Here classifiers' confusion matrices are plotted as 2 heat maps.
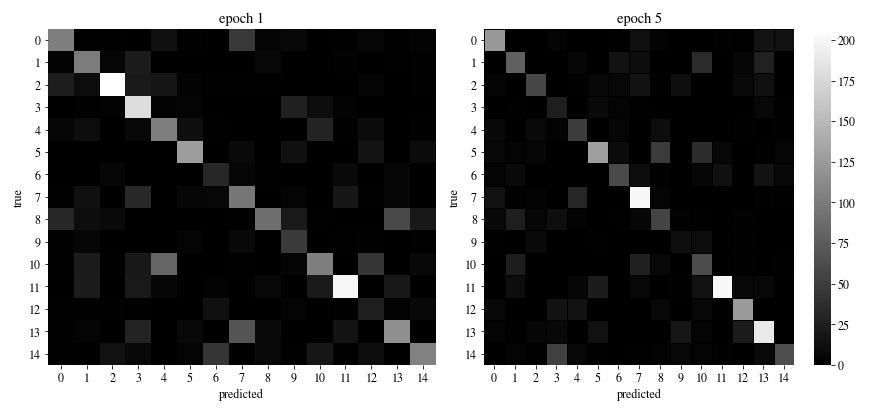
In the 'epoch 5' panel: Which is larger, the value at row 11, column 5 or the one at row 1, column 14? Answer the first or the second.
the first
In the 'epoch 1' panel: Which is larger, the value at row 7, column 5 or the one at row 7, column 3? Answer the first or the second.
the second
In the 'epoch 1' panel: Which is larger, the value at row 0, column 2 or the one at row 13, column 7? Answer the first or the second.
the second
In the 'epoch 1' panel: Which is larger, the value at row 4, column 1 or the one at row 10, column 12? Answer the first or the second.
the second
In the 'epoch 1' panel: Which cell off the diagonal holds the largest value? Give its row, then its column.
10, 4
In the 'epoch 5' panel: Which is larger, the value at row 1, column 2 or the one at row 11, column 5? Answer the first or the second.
the second
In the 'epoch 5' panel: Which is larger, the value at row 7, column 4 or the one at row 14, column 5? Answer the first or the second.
the first
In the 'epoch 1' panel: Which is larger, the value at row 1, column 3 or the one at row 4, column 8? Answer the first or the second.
the first
